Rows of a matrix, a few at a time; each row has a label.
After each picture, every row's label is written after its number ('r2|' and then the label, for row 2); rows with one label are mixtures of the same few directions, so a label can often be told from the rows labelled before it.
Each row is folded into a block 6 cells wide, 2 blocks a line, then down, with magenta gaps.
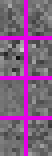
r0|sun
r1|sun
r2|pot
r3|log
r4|sun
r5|log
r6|pot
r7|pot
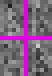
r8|sun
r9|sun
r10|log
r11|sun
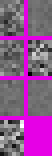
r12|sun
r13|sun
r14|pot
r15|pot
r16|log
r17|pot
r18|pot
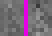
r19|sun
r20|sun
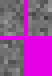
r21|sun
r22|pot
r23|log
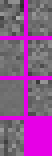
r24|pot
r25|pot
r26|pot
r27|pot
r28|pot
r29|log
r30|sun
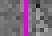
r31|pot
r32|sun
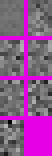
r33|pot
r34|sun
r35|pot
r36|pot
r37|log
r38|log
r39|log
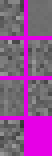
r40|pot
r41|pot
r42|log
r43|sun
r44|sun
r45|log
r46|pot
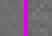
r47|pot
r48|pot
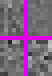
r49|sun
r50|log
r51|log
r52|pot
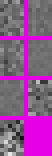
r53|log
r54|sun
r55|sun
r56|pot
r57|pot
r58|log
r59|sun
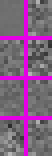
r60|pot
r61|log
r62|log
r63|pot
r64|pot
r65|log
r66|sun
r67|log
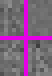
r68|sun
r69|log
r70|pot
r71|sun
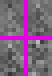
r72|sun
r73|sun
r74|sun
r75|log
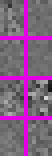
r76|sun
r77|log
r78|log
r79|pot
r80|sun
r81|pot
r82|sun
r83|log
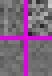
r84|sun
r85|pot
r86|pot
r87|pot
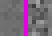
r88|pot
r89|log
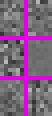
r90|pot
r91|log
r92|log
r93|log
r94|sun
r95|sun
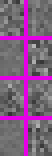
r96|log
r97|sun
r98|pot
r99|log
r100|sun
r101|sun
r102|pot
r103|sun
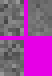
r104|log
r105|sun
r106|pot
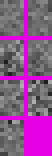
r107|pot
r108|pot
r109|sun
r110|sun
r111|pot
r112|log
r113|log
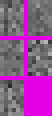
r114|sun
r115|sun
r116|pot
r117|log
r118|sun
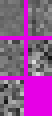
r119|pot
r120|sun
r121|log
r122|sun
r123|log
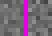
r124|log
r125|log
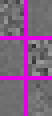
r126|log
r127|sun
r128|log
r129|log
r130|pot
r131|sun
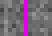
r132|sun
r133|pot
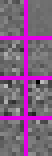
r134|log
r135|sun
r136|pot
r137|pot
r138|log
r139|log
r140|pot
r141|log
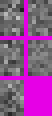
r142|pot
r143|log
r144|log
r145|pot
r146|sun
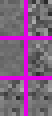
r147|pot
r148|log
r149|pot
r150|sun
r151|pot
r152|pot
